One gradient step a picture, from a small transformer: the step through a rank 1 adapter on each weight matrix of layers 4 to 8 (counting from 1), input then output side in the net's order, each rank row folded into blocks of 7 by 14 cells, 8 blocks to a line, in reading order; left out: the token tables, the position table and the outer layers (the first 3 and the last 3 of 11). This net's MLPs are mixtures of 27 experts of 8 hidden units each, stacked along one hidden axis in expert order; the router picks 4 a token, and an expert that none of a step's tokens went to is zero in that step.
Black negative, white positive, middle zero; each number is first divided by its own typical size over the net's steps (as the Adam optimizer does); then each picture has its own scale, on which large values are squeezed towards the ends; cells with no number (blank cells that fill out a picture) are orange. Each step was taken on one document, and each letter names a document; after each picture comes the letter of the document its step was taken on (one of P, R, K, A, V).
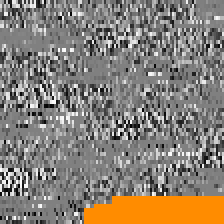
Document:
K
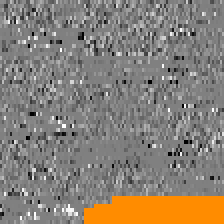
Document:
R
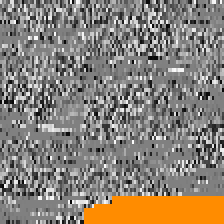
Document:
K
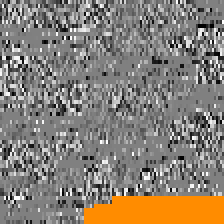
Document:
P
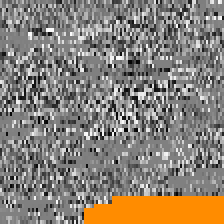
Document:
K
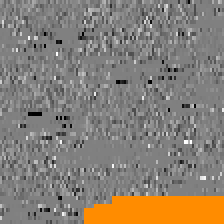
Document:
R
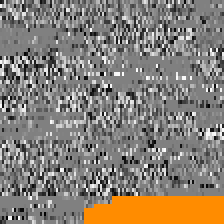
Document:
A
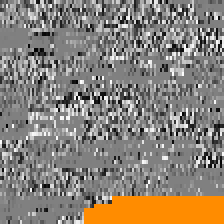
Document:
K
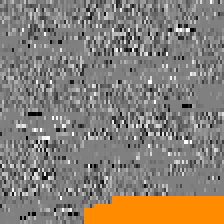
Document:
R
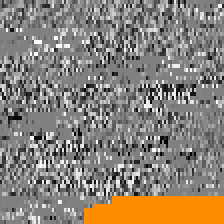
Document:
A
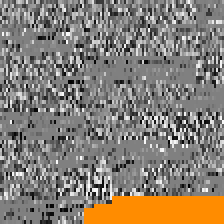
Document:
P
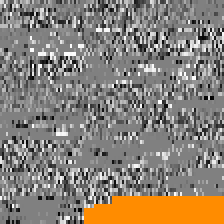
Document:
K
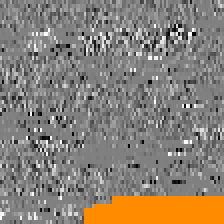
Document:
R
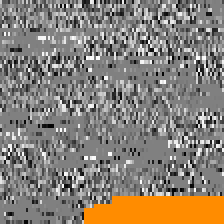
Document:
P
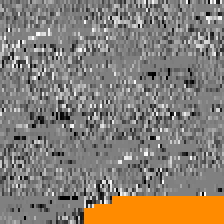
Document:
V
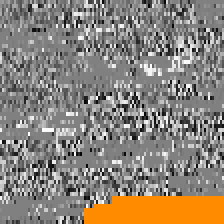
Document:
K
